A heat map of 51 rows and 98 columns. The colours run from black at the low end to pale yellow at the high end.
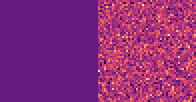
It is made of 1 by 2 panels. Panel 1,1: low, flat. Panel 1,2: middling, fine-grained, strong in contrast.
